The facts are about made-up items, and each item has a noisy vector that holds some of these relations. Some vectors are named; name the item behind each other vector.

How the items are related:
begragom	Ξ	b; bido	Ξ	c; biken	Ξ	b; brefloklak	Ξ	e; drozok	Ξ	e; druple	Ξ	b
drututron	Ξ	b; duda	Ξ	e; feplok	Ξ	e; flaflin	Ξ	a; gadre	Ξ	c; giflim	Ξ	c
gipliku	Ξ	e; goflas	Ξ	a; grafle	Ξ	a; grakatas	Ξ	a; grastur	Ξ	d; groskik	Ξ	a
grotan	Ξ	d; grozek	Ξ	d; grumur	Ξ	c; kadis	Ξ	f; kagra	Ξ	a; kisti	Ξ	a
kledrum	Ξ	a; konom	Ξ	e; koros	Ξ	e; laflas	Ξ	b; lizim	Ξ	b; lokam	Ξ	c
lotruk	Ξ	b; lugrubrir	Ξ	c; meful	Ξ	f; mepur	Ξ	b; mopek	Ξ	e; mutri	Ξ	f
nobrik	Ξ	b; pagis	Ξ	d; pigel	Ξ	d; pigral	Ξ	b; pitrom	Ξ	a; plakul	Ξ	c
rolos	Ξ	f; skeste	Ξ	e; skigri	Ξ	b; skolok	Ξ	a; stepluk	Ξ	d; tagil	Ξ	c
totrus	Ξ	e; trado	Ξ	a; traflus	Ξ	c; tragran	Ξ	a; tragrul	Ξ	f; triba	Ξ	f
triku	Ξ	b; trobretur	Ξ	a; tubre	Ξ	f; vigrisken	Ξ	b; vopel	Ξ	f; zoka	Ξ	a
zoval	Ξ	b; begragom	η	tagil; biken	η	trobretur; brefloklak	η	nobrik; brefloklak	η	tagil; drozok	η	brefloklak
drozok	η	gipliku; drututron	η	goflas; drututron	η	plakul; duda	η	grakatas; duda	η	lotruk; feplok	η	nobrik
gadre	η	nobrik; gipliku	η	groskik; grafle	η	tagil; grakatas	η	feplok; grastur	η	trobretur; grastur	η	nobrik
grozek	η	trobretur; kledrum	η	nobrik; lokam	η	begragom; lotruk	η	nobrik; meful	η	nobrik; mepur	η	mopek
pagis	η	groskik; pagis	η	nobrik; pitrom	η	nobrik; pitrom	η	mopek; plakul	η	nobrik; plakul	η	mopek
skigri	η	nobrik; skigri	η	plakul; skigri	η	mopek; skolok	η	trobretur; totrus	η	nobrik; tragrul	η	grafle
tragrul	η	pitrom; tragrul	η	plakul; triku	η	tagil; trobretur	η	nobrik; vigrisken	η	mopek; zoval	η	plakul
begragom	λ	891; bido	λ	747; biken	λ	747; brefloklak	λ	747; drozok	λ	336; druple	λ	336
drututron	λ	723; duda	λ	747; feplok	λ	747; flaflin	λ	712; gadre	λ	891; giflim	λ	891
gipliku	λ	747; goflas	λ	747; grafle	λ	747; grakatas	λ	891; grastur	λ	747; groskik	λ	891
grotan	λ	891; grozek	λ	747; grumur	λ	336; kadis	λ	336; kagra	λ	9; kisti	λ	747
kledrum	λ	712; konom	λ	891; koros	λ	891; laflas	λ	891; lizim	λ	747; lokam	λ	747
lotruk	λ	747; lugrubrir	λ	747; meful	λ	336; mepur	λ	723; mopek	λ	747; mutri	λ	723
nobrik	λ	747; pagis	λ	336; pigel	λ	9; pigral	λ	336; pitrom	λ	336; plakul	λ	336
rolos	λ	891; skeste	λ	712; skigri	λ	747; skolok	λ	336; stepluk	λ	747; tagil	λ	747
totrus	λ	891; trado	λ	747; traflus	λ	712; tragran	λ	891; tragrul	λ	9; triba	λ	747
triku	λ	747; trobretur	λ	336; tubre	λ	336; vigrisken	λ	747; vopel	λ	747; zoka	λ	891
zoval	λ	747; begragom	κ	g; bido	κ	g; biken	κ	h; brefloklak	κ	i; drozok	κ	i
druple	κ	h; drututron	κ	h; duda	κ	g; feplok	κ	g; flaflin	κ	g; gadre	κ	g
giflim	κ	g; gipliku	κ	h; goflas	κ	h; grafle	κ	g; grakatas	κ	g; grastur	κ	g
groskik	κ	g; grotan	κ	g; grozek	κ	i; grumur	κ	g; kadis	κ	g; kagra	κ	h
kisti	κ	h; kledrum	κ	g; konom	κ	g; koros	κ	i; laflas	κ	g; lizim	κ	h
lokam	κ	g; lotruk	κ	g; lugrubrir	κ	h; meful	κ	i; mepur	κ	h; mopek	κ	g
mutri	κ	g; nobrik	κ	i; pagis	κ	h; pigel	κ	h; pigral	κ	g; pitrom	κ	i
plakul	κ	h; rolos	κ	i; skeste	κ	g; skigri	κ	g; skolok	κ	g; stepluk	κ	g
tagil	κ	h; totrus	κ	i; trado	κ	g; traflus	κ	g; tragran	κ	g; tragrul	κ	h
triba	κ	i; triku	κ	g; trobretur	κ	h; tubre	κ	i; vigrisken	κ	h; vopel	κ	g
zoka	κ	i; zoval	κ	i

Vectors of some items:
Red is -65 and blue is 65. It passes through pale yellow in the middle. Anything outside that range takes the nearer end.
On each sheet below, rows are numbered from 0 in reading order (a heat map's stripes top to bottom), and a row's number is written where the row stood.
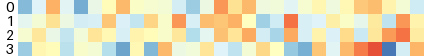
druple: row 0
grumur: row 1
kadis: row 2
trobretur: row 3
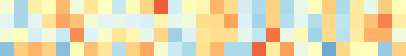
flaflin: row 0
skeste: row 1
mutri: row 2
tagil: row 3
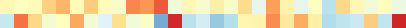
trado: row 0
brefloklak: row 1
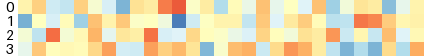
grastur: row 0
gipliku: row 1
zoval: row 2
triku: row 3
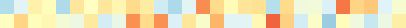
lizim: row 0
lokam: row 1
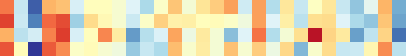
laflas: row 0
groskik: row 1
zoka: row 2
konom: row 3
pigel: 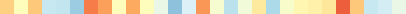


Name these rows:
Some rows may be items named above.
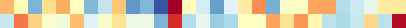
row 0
totrus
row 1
brefloklak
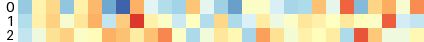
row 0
meful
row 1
triba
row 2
kisti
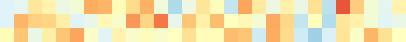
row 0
kisti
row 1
bido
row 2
duda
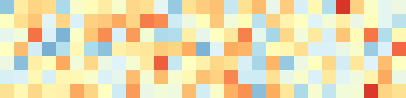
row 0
lugrubrir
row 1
stepluk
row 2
vigrisken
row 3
lotruk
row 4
flaflin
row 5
pigral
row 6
mopek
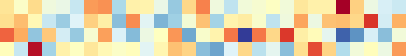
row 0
kagra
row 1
tragrul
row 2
begragom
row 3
pitrom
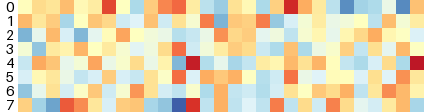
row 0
grafle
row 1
skigri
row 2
druple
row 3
flaflin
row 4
brefloklak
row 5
grumur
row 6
tubre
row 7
koros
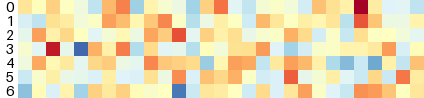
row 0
kagra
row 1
kisti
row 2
bido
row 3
mepur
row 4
triku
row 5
grumur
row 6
gipliku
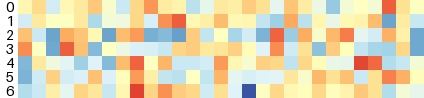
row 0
vopel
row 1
skolok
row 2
rolos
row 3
giflim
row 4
biken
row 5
tubre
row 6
grozek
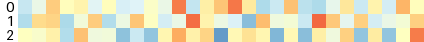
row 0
traflus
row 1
nobrik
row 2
kledrum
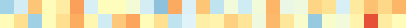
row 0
drozok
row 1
vopel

